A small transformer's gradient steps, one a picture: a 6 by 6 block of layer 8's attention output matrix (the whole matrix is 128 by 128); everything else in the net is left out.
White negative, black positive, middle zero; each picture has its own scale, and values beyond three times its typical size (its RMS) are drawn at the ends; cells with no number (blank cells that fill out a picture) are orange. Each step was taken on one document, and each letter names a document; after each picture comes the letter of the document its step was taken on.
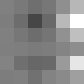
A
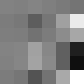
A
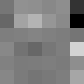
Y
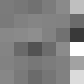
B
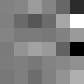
A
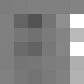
B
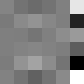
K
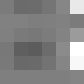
B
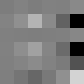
K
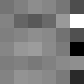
K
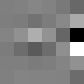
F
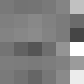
B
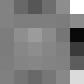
F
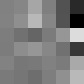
K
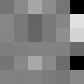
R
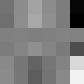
Y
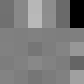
Y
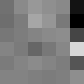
R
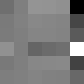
R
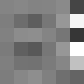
K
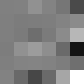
A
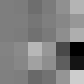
A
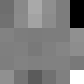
Y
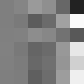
A
